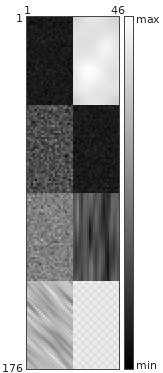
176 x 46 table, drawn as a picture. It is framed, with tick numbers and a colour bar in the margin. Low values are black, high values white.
It is made of 4 by 2 panels. Panel 1,1: very low, fine-grained, faint in contrast. Panel 1,2: very high, smooth, faint in contrast. Panel 2,1: low, fine-grained. Panel 2,2: very low, fine-grained, faint in contrast. Panel 3,1: middling, fine-grained. Panel 3,2: low, streaked downward. Panel 4,1: high, slanting down to the right. Panel 4,2: very high, checkered, faint in contrast.
